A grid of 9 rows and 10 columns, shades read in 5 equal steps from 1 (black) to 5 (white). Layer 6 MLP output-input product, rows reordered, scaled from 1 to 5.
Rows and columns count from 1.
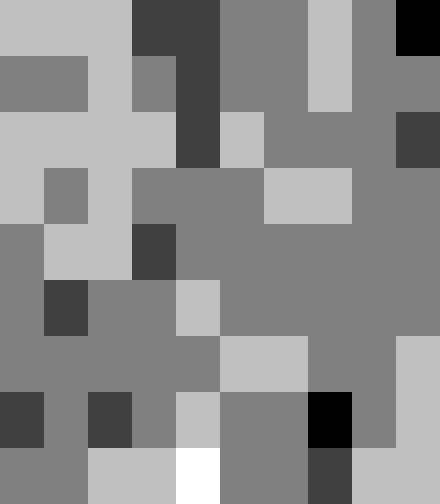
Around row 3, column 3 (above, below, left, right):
4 4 4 4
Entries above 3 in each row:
4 2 5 4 2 1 3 2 5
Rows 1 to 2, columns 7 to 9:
3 4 3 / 3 4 3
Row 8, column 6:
3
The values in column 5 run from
2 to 5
